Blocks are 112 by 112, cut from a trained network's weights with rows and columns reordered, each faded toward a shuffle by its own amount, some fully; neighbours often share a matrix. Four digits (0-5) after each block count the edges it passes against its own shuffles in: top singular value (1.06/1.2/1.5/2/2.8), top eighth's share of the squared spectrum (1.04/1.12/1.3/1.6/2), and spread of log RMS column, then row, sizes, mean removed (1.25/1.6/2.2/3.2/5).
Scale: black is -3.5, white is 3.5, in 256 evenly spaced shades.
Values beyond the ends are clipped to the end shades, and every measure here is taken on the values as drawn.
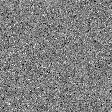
0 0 0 0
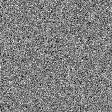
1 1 0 0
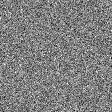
0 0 0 0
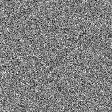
2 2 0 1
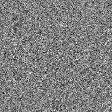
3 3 1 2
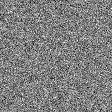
0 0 0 0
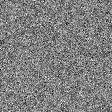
0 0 0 0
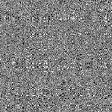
4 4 2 3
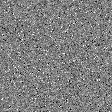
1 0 0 0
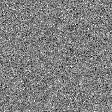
2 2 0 1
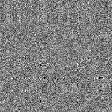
4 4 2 2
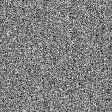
2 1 0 0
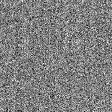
3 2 0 1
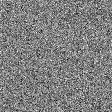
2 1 0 0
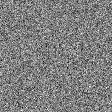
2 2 0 0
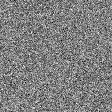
1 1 0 0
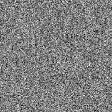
3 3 1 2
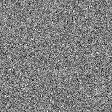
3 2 0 0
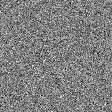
2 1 0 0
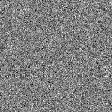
3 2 0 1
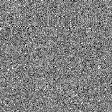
3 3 1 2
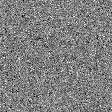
2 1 0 0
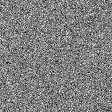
1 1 0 0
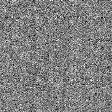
3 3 0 2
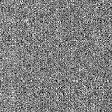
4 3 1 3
